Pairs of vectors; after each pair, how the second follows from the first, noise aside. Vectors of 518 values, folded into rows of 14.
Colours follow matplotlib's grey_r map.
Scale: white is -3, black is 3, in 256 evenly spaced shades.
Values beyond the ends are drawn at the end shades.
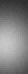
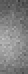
shrunk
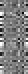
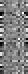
negated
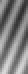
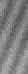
shrunk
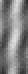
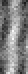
reversed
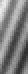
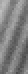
shrunk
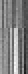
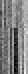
negated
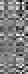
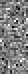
shuffled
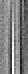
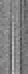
shrunk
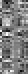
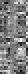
reversed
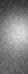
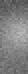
shrunk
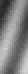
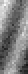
negated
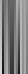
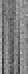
shrunk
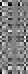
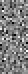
shuffled
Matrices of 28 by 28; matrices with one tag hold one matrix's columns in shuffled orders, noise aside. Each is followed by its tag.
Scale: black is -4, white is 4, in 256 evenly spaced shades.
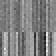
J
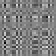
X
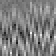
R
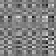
X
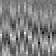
R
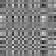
X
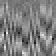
R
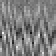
R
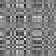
X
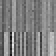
J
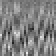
R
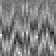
R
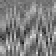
R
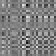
X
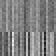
J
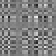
X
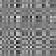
X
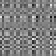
X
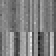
J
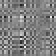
X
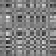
X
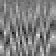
R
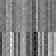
J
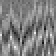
R
